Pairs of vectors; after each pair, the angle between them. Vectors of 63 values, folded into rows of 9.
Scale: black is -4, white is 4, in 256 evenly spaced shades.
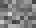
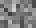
orthogonal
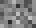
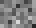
nearly parallel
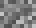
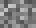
orthogonal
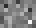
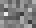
partly opposed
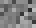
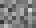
partly opposed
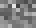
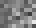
orthogonal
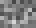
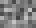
nearly parallel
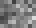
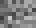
partly aligned
